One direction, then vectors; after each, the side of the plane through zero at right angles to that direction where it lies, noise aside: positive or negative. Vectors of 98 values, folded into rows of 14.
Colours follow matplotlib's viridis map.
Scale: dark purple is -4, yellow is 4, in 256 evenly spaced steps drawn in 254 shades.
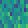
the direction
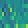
positive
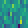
negative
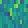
negative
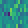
negative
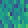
positive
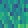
positive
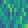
positive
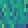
negative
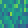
negative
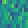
positive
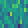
negative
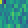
negative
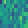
positive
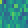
negative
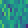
negative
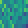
negative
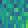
positive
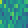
negative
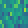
negative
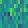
negative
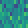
positive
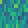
negative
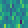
positive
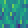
negative
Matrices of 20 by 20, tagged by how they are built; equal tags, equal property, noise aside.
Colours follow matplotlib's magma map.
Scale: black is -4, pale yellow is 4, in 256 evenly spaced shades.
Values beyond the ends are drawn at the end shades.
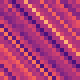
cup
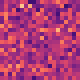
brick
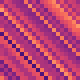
cup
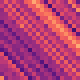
cup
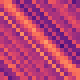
cup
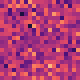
brick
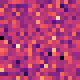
brick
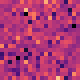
brick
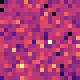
brick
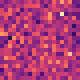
brick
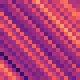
cup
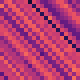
cup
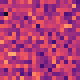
brick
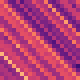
cup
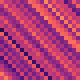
cup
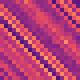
cup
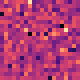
brick
